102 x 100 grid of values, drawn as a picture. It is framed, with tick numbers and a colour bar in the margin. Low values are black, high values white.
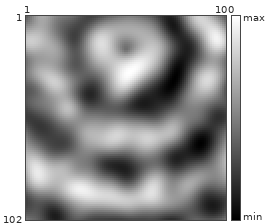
Lone odd cells: none. Ninth with the highest average: top middle. Grain: smooth. Rings: centred on the top middle.
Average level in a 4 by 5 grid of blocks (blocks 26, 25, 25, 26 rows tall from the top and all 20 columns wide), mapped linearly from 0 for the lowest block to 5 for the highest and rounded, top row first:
43524
42303
23430
35342
